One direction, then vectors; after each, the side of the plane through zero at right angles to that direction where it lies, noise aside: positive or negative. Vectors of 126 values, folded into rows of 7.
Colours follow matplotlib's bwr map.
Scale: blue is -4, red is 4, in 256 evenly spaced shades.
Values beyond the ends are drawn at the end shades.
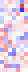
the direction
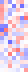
negative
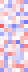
negative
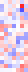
positive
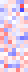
positive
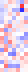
positive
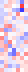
positive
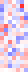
positive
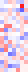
positive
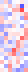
negative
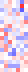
positive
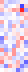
negative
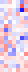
positive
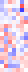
positive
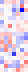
positive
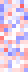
positive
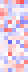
negative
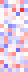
negative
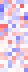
positive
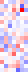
negative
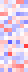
negative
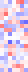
negative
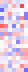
positive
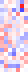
positive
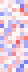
negative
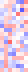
positive
